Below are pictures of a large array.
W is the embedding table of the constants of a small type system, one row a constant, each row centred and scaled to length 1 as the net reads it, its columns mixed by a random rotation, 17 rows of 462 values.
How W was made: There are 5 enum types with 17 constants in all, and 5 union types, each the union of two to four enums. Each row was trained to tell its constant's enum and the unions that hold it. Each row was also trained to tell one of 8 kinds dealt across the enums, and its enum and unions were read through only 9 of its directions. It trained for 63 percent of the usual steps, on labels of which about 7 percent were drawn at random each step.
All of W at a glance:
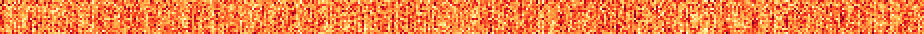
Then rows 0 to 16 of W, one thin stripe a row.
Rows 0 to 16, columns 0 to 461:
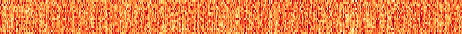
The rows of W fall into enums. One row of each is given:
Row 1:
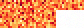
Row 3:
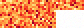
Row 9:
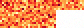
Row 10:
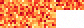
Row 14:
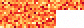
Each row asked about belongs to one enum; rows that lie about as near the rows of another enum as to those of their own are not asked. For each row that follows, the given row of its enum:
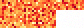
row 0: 14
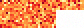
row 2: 9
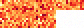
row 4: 14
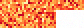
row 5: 3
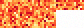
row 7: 10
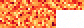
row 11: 10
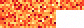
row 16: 14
